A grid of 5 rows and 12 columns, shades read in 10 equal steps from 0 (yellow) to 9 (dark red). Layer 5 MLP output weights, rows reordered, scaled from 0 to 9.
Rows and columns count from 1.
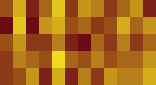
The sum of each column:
35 16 32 29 9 34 27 27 29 20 24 21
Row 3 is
6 3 7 7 4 8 9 5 7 4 7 5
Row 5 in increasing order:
2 2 3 3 4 4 4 6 7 7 8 8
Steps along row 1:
down up down down up down up up down down up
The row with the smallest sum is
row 4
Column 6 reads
7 6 8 5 8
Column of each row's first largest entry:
3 1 7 1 4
